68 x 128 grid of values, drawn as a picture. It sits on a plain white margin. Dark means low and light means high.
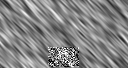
Neither half mirrors the other. An odd patch, rougher than its surroundings, sits in the bottom middle. There is no overall slope. The bottom middle is the roughest part. The grain runs diagonally down to the right.
